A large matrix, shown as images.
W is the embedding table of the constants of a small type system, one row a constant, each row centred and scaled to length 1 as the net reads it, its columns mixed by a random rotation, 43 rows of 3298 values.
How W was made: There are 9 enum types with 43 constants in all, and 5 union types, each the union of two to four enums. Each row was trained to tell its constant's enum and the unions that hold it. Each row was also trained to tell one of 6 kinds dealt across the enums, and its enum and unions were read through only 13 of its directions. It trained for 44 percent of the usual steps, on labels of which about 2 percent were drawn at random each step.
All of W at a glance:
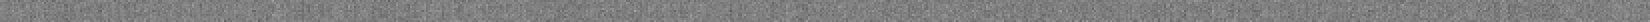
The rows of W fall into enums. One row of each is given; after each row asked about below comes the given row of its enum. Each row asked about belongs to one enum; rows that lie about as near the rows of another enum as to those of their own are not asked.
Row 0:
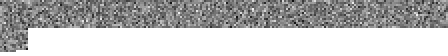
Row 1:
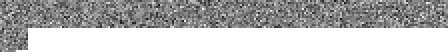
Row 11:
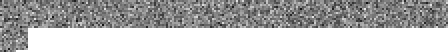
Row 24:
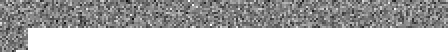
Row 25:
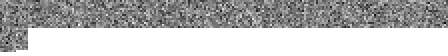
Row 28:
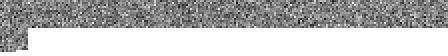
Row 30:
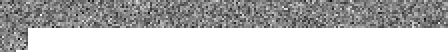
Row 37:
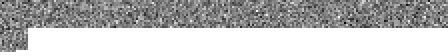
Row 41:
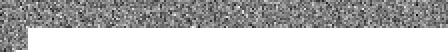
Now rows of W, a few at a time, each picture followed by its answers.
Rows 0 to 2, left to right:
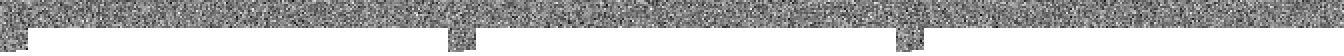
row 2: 1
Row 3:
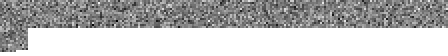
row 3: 28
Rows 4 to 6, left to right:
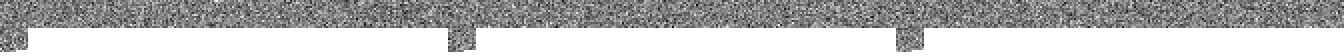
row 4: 30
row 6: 30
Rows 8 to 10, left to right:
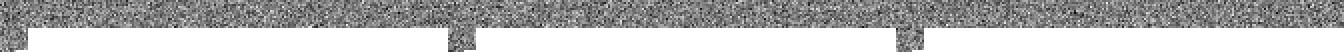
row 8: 11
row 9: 41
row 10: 30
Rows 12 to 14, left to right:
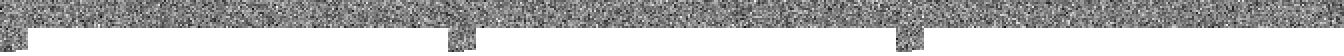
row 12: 41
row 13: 25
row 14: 41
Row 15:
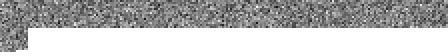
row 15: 11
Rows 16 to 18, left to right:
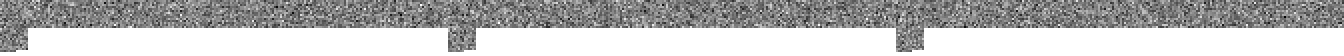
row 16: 24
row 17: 1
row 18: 25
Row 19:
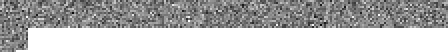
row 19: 11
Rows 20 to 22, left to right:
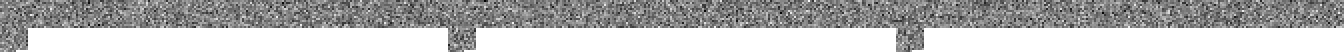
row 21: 25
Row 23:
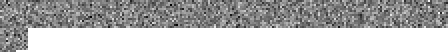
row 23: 41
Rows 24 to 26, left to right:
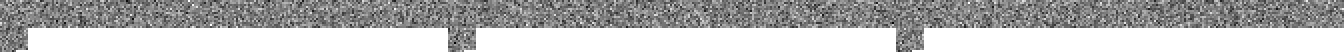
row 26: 25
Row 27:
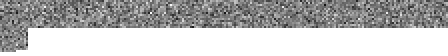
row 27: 30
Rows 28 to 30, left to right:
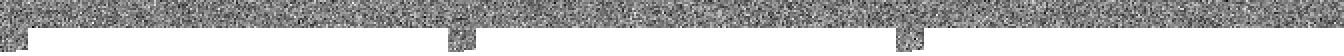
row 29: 11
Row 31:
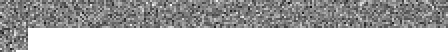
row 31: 30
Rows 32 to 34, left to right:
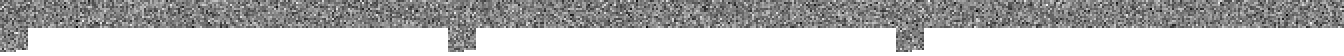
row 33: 25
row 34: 28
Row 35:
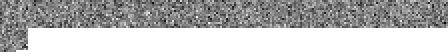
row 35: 41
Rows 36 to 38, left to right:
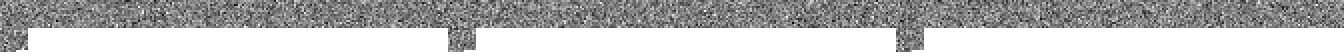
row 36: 0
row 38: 11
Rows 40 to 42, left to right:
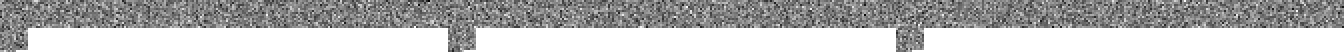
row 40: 37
